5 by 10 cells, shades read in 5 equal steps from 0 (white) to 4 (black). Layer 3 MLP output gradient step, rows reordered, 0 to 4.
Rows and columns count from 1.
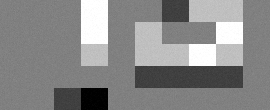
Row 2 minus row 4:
0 0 0 -2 0 -2 -1 -1 -3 0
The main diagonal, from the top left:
2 2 2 2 2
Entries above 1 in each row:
7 7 5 10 10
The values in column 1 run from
2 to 2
